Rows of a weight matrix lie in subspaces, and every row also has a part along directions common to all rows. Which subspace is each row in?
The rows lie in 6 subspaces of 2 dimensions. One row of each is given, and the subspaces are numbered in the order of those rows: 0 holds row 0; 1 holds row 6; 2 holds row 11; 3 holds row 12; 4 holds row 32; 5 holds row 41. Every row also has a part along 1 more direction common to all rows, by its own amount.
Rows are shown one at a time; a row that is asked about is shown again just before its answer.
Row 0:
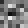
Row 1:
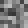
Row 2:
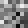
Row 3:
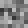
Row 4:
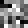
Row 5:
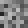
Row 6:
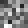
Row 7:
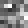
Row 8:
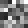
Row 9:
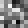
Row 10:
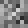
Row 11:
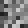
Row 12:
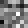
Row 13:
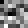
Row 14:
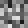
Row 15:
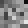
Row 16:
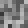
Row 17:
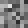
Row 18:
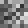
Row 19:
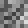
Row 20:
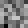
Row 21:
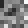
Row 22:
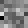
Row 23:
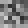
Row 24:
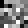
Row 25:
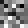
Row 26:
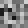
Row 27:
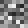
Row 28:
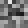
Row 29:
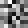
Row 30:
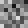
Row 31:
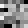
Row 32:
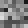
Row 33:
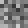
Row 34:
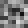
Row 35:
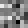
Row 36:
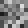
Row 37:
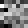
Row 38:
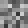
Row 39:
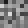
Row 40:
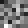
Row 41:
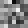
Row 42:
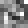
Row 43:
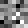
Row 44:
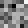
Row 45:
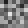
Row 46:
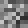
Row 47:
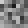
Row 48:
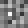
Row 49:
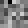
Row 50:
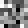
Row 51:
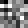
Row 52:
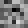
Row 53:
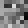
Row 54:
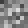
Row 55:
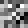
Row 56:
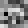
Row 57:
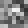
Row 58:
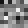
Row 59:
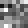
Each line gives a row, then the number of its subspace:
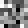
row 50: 2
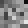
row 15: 2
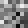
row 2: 3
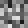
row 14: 2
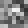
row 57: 5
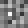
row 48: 1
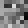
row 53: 0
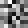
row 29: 5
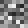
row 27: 0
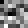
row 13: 0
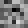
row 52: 5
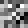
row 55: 3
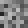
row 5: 1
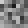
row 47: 4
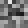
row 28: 5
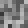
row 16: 2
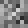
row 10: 3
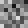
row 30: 4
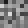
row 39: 1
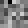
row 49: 5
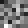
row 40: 1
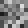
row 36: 2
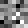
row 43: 3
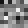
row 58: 5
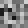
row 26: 2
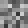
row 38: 3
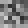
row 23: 4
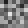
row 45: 1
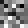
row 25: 0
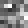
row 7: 0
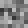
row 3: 2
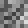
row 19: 3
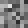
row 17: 3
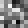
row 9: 5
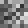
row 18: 3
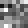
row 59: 4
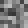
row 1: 0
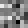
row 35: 3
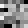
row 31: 4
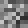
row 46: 3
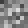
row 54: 1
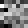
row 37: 4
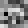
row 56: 5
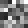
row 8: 4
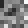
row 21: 0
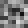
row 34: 5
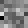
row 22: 1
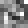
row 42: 2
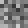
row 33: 4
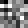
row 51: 1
